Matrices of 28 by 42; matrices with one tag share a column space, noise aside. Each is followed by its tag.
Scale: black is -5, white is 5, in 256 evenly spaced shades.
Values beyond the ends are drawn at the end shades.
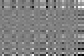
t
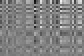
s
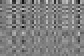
s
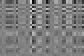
s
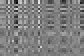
s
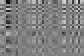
s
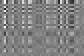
s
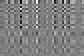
s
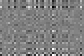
t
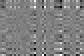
t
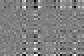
t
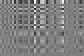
s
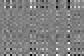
t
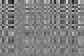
s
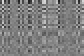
s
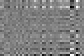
t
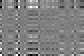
t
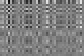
s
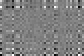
t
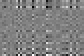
t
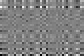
t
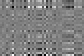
t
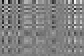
s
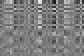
s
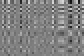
s
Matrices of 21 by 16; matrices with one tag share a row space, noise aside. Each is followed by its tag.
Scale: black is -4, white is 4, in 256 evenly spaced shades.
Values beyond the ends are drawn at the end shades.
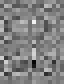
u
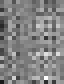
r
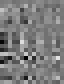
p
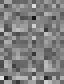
u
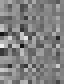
p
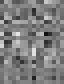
u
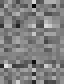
u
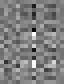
u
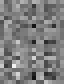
u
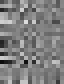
p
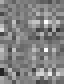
r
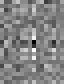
u
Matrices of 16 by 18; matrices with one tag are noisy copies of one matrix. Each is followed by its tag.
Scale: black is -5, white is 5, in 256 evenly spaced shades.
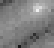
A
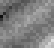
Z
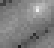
A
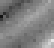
Z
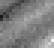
Z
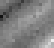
Z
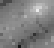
A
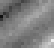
Z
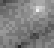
A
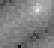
A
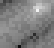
A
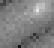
A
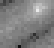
A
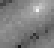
A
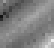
Z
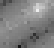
A
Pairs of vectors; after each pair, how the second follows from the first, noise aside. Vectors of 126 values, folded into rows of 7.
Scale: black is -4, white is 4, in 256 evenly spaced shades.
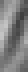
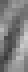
reversed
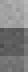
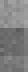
shrunk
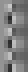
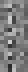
sign-scrambled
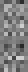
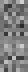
negated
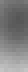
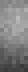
negated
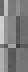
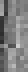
negated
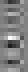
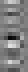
negated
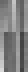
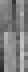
negated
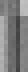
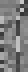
sign-scrambled
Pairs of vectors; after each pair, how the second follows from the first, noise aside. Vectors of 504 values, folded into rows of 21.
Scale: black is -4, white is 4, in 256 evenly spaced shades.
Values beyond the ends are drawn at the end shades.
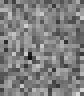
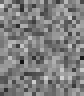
shuffled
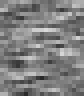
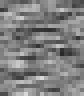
negated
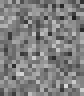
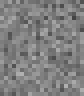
shrunk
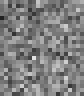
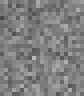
shrunk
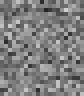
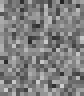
shuffled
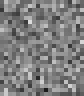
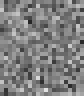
negated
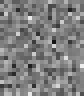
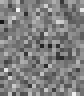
shuffled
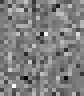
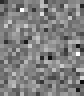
shuffled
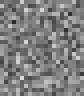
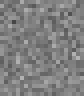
shrunk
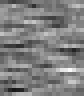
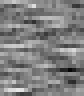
negated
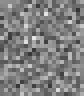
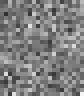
shuffled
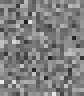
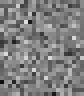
negated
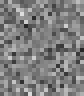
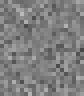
shrunk
